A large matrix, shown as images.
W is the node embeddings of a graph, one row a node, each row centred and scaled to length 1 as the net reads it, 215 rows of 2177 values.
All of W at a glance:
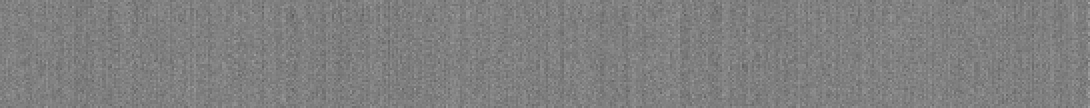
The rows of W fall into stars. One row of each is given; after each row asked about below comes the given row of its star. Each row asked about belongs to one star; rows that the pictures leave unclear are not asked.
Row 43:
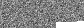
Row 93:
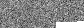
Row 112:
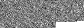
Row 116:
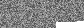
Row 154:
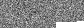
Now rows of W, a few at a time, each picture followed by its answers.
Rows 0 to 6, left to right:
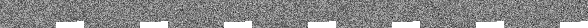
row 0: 112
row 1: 116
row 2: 93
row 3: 154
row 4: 116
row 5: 154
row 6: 112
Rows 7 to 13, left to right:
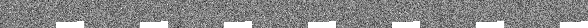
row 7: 93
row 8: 112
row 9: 116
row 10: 43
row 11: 93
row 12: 154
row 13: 112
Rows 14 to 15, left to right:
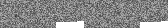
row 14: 43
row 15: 154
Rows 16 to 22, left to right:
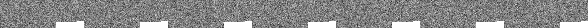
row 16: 93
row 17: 112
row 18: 93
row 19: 43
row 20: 93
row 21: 112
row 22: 154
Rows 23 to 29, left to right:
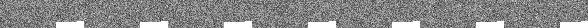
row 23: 93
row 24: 112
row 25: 112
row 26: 154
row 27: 112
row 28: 154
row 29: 154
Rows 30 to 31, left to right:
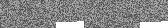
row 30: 93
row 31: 154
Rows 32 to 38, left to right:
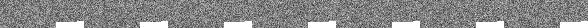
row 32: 112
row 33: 93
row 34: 154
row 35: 43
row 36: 43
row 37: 93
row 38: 43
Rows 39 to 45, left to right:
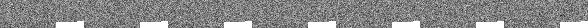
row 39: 154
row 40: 43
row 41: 43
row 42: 154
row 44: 43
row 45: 93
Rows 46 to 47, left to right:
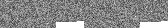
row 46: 116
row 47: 112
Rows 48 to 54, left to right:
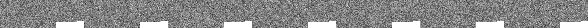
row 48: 93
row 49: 93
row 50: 112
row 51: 43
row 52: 154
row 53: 112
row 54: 43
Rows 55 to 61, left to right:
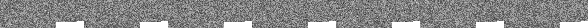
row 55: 116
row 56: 154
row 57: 116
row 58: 43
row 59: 93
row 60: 116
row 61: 154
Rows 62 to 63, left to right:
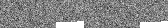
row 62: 154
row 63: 43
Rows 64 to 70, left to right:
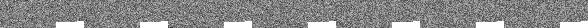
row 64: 116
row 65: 116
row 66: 43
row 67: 93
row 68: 112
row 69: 154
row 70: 154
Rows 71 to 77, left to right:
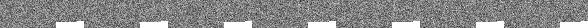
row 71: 116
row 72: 154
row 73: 93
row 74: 93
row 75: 43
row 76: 43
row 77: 116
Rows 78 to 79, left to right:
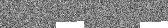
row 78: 116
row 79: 116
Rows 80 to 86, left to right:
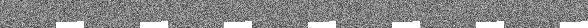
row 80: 43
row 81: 43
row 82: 112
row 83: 43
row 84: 154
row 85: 116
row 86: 154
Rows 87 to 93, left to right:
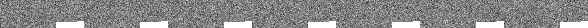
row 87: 93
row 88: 116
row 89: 43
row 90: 93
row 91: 116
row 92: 116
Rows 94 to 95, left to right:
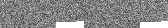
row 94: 112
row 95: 43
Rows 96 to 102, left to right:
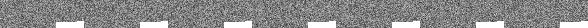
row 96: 112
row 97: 93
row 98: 43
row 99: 154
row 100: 154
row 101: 116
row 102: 116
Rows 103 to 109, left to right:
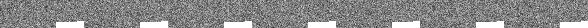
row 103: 116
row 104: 43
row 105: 116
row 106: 112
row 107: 43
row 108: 154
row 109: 154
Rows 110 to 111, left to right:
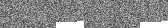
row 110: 43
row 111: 43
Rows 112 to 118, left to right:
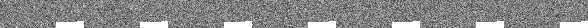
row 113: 93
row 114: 43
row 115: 43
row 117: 116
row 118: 154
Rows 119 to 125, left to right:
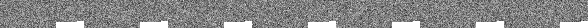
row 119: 43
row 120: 112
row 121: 112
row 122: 43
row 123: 116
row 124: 116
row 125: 112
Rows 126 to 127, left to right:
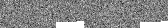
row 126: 112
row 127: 116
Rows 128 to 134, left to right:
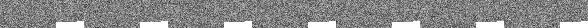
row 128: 154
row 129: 112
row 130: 154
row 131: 154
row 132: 154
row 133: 154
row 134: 112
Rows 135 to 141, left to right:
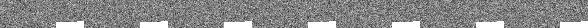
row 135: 154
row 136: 154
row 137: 112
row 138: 116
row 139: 112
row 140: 93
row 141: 116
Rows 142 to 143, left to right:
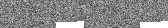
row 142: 154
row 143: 93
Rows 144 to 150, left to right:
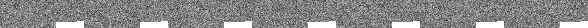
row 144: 112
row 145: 43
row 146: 116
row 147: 93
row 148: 116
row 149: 154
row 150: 112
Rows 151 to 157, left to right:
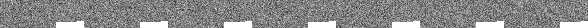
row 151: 154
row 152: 116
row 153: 93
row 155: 43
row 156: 112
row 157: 93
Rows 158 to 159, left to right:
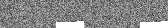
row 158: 116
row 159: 116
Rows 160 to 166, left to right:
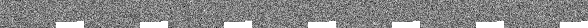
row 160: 154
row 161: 43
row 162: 43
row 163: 112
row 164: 116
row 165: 93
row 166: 112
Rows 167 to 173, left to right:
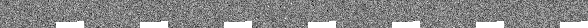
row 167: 93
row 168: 112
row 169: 43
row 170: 43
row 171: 93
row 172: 116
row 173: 116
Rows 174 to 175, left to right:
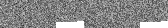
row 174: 43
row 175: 112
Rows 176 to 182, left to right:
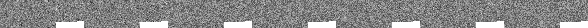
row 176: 93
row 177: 93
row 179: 154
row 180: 154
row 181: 154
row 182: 116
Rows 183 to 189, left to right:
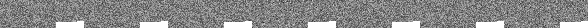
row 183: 154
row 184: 154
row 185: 116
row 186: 116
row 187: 93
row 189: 43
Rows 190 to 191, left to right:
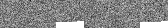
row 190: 154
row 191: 43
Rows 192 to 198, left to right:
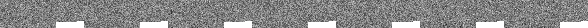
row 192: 116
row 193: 154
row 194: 43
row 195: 154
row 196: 93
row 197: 43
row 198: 43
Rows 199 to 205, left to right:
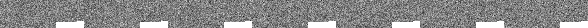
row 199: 154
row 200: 116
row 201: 93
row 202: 154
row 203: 43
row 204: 43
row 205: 116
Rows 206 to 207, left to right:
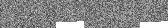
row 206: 43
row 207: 112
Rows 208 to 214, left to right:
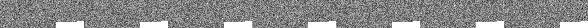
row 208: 154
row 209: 93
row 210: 154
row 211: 112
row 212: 116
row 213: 112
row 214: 93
